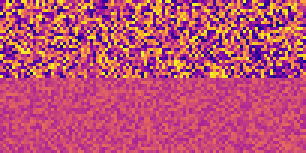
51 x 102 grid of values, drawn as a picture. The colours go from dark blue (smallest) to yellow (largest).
Stripes: none. Grain: fine. Slope: none. Average level on the scale: 50%. Mirror symmetry: none. Seam: horizontal, 50% of the way down, the bottom part calmer.
